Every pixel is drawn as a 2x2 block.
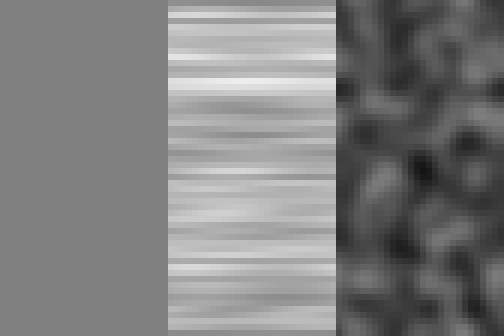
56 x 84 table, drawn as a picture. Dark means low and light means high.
The table splits into one row of 3 panels. Panel 1,1: middling, flat. Panel 1,2: high, streaked across. Panel 1,3: low, blotchy.
